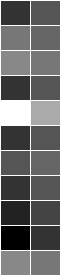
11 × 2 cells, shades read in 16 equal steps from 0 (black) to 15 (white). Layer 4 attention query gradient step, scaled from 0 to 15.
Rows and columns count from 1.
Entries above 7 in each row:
0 0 1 0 2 0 0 0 0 0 1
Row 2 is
7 6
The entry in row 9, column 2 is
4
